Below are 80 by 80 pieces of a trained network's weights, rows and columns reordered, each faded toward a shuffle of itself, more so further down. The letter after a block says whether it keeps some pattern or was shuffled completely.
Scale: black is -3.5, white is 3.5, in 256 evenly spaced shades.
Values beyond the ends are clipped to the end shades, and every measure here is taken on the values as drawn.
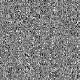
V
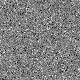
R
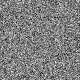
R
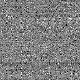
V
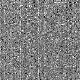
V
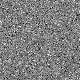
R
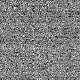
V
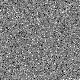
R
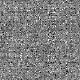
V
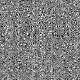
V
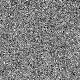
R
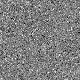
R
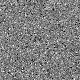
R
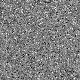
R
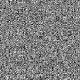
V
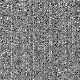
V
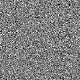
V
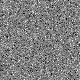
R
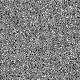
R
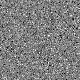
R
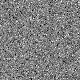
R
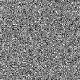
V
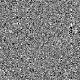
V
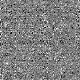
V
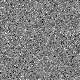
R
